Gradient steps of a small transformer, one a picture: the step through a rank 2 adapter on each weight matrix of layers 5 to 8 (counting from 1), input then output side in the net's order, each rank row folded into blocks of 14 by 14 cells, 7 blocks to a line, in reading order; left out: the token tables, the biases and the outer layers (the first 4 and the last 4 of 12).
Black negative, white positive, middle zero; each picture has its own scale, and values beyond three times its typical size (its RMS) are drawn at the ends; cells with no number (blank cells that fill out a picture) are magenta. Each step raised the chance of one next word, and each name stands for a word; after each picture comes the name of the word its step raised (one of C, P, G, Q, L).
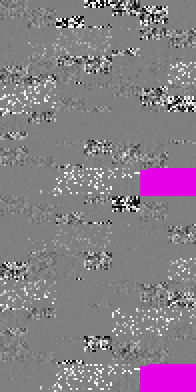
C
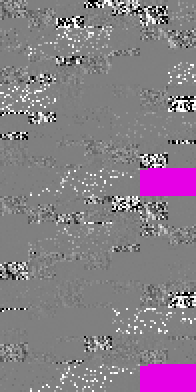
C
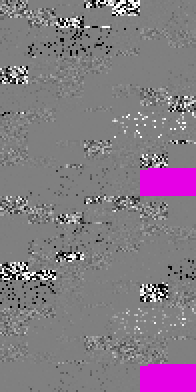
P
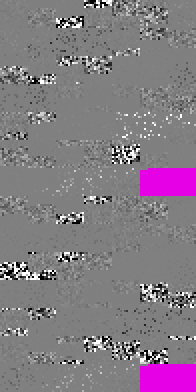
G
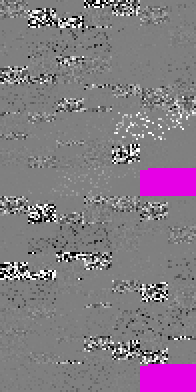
G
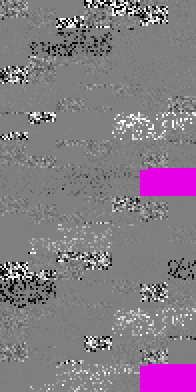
P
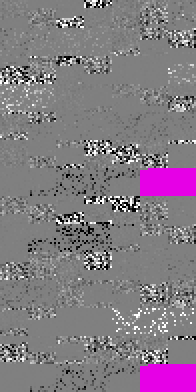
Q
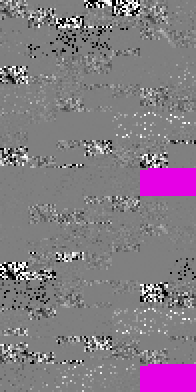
P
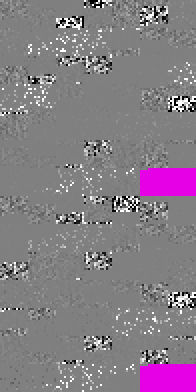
C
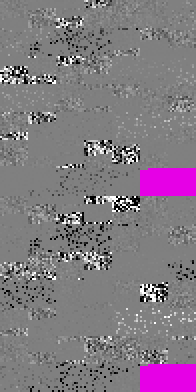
Q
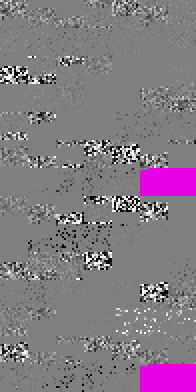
Q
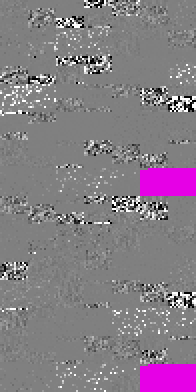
C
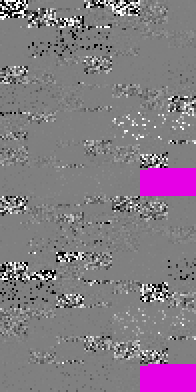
P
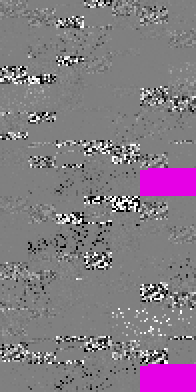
Q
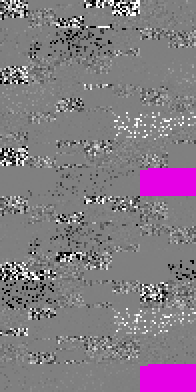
P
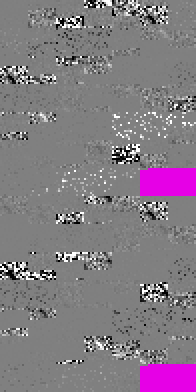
G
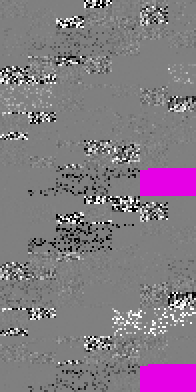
Q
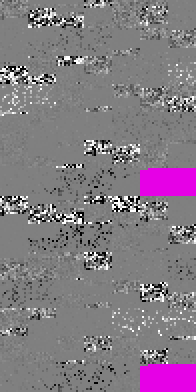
Q
